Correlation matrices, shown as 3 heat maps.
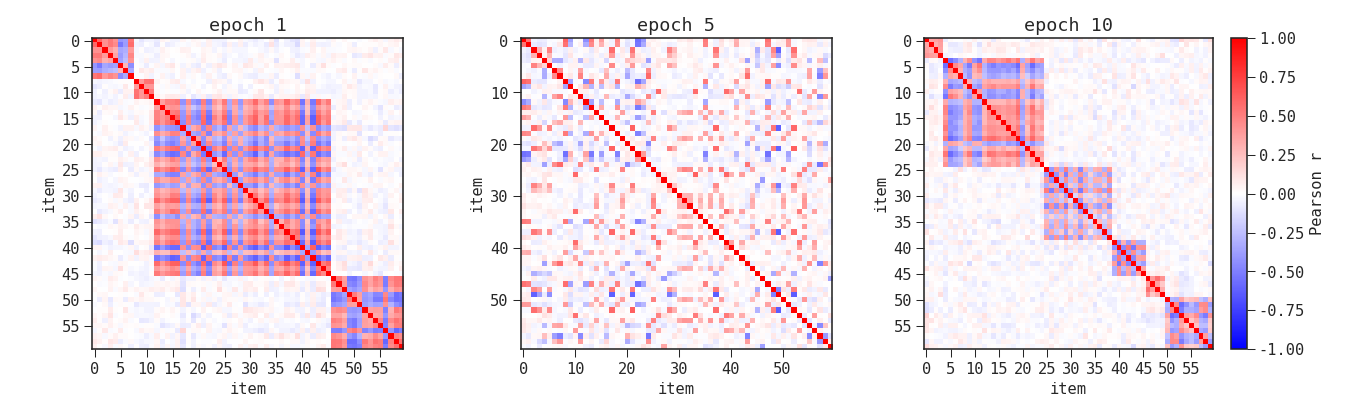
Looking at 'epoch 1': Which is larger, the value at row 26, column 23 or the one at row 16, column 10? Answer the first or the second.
the second
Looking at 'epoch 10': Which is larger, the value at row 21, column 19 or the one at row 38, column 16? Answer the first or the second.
the first
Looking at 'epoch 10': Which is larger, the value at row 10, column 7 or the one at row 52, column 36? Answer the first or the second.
the first
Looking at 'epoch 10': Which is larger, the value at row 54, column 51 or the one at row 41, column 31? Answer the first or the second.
the second
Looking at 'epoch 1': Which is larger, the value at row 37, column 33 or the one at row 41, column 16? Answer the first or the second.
the first
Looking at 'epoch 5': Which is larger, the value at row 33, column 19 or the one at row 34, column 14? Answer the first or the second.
the second
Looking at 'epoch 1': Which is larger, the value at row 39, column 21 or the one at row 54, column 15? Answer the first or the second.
the first
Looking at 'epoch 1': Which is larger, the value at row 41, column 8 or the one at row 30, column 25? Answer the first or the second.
the second
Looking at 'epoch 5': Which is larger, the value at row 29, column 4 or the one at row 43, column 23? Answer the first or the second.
the first
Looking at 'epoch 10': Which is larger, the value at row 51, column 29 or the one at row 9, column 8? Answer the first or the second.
the second
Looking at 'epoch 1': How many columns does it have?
60
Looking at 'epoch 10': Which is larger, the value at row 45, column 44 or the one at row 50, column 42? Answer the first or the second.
the first
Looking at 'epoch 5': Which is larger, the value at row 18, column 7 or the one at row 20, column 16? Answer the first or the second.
the first
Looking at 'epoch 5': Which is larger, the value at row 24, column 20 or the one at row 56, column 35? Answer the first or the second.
the second
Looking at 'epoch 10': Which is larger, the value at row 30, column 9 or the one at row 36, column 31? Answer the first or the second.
the second
